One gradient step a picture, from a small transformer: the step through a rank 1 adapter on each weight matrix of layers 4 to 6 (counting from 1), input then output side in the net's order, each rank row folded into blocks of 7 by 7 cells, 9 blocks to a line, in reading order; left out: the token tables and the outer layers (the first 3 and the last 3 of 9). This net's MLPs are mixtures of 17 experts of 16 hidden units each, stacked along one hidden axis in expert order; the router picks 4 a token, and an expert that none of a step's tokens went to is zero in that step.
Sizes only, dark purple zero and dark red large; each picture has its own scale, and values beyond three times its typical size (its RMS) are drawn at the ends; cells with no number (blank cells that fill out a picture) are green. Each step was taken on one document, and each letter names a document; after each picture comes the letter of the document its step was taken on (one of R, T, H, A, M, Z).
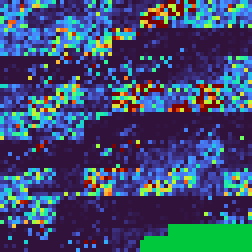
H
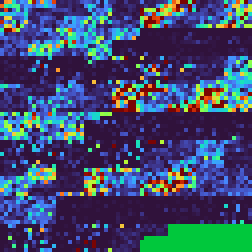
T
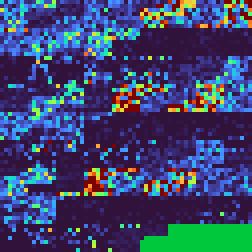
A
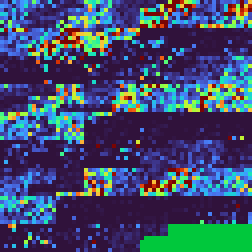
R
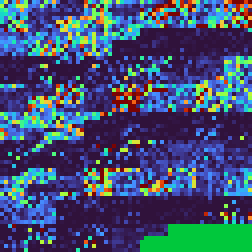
H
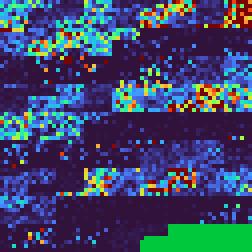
R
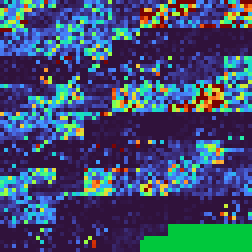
H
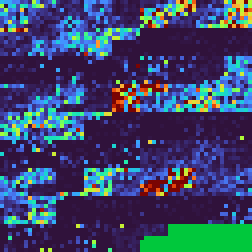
T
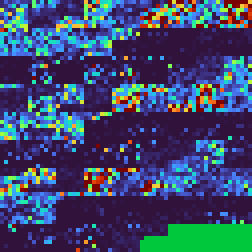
A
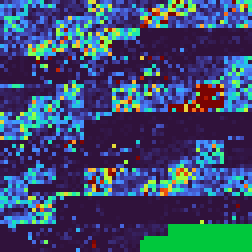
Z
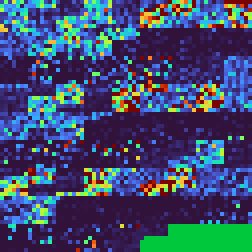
A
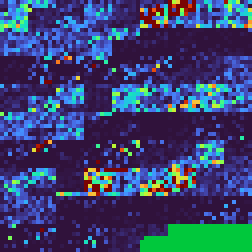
H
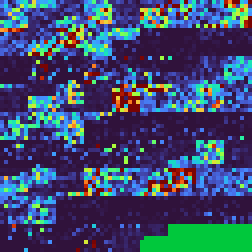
A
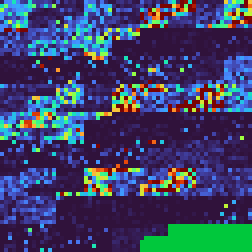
T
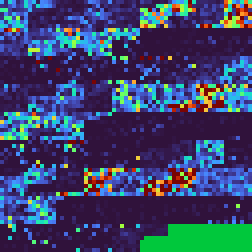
Z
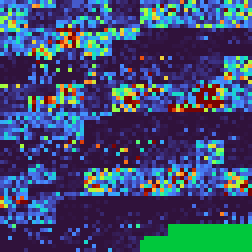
A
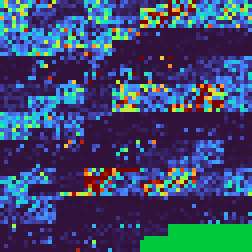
A
